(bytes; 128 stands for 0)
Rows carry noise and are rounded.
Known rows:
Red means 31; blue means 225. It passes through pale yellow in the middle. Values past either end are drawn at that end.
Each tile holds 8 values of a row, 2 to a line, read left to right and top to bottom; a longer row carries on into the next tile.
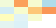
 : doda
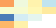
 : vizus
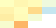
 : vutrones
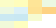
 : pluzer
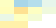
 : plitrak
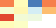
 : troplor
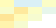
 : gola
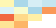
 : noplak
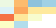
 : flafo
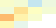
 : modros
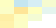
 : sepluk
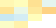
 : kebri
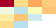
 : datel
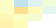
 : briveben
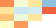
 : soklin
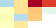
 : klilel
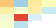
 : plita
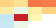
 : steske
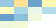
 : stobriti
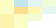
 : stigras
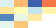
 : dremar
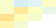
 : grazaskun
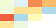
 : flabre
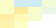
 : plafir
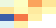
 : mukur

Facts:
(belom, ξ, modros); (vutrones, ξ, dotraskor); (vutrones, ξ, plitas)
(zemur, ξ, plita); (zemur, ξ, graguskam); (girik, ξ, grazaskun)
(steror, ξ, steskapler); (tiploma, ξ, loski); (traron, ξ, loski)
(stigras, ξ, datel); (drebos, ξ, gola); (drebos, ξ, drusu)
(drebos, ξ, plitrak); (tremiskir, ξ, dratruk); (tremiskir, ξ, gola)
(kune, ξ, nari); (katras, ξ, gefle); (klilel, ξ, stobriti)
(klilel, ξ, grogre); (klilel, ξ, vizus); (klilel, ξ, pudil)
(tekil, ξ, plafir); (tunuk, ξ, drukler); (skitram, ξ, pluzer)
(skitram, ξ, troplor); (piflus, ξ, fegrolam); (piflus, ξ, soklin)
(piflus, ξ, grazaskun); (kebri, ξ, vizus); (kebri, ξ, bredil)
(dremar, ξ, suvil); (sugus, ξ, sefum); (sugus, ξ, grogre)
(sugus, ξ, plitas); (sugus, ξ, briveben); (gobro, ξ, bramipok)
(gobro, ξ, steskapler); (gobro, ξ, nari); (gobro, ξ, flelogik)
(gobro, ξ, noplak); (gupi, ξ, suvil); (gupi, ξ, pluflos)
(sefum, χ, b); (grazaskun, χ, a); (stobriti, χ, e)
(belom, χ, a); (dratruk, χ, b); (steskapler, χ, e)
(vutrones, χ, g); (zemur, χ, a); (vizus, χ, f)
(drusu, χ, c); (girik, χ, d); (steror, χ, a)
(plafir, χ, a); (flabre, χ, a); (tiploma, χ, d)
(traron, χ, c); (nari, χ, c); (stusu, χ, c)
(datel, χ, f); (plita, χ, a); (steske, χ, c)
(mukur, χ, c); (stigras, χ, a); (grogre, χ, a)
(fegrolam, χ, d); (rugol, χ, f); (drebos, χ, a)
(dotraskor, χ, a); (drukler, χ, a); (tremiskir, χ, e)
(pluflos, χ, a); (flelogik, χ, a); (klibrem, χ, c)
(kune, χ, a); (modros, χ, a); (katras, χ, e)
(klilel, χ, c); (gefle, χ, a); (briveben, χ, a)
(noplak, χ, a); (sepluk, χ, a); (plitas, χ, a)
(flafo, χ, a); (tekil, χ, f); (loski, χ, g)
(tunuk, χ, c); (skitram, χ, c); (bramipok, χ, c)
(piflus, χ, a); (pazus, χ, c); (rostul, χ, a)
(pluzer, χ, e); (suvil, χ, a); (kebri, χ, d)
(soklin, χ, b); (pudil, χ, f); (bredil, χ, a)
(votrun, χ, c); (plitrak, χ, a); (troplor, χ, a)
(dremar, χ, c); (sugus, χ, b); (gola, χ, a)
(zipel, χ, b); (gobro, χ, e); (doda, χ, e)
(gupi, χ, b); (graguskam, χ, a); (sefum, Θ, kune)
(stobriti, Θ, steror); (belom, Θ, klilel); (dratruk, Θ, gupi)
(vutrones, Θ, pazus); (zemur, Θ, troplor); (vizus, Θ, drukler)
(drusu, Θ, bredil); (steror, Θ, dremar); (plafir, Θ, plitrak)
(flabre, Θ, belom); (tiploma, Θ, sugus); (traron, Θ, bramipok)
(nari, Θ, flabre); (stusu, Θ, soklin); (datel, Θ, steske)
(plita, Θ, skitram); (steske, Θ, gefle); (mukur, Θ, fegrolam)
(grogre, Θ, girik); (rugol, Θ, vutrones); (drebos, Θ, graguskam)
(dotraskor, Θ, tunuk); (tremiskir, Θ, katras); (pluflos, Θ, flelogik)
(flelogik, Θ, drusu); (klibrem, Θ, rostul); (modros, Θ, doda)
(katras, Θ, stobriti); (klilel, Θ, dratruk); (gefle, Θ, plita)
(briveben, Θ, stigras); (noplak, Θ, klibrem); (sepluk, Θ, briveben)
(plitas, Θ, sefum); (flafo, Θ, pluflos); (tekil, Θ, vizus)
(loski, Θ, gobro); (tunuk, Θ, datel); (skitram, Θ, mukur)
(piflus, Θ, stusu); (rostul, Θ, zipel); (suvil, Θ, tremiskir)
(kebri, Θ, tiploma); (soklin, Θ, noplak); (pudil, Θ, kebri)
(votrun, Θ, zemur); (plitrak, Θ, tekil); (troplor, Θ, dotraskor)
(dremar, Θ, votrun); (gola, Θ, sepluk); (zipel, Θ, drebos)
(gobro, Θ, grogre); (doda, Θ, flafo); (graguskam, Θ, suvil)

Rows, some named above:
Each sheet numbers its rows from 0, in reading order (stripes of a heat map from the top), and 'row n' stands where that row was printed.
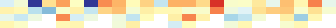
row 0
steror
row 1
zemur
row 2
sugus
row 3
tunuk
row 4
gobro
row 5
gupi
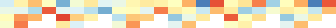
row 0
klibrem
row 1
drebos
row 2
stusu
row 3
votrun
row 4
zipel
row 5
votrun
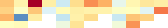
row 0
dratruk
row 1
nari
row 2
stusu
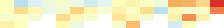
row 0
drukler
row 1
bredil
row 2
loski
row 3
tunuk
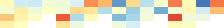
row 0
piflus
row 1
flabre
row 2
katras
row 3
troplor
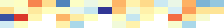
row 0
skitram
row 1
suvil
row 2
sefum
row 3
pluflos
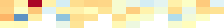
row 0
dratruk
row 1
traron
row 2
bredil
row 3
fegrolam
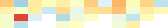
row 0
plita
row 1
fegrolam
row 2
sugus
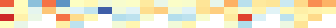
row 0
dotraskor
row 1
graguskam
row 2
gobro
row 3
gobro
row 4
gefle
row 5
nari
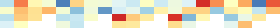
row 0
drusu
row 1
tremiskir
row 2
rostul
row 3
belom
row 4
votrun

